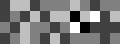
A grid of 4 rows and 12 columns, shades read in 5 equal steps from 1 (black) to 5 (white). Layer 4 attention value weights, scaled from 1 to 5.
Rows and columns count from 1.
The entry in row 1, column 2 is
4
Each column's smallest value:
2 2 2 2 2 2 2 1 1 2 2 2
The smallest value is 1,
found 2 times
